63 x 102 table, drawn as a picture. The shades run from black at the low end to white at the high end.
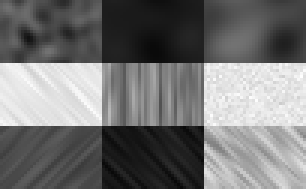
The table splits into 3 rows of 3 panels. Panel 1,1: low, blotchy. Panel 1,2: very low, smooth, faint in contrast. Panel 1,3: low, smooth. Panel 2,1: very high, slanting down to the right, faint in contrast. Panel 2,2: middling, streaked downward. Panel 2,3: very high, fine-grained, faint in contrast. Panel 3,1: low, slanting up to the right, faint in contrast. Panel 3,2: very low, slanting down to the right, faint in contrast. Panel 3,3: high, slanting down to the right.
